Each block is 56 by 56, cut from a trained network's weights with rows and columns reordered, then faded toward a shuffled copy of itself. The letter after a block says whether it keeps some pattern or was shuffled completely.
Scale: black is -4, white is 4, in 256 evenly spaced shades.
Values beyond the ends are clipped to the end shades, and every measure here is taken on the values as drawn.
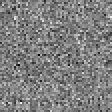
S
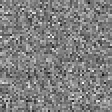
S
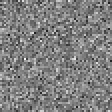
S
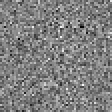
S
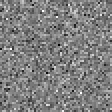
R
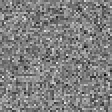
S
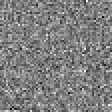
S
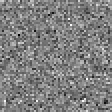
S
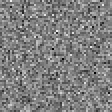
R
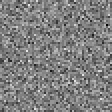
R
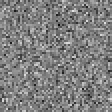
R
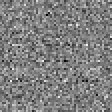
S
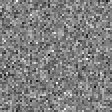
R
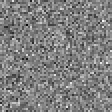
R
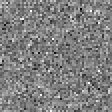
R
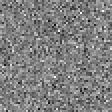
R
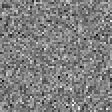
R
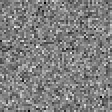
R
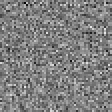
S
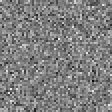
S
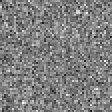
S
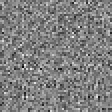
S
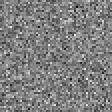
S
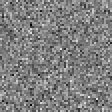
R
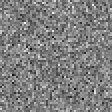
R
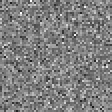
R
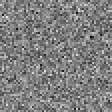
R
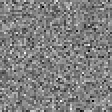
S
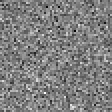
R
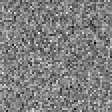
R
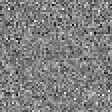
S
